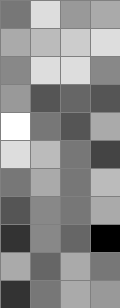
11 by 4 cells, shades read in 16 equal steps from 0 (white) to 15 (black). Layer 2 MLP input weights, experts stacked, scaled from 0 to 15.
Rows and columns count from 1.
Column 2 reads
2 4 2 10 8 4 5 7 7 9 8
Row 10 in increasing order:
5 5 8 9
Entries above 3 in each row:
3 2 2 4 3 3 4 4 4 4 4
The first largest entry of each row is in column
1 1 1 2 3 4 1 1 4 2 1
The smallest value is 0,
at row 5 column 1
